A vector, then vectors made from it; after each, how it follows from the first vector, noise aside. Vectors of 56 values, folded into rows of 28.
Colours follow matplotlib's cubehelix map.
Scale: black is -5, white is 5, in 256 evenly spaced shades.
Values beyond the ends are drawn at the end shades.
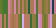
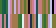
scaled up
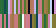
scaled up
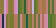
reversed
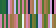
scaled up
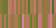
shrunk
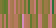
shrunk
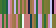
scaled up
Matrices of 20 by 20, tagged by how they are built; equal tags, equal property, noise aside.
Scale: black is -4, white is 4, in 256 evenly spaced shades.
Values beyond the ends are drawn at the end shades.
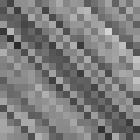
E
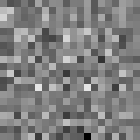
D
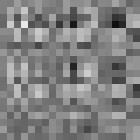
D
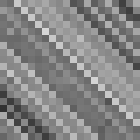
E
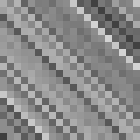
E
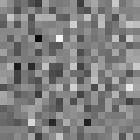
D
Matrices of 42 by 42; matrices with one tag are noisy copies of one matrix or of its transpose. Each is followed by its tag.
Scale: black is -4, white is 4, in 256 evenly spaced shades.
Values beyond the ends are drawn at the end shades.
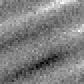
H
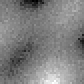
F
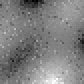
F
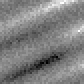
H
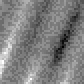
H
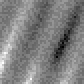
H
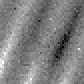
H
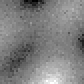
F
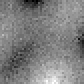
F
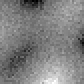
F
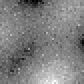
F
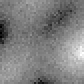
F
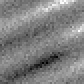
H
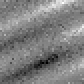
H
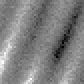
H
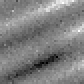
H
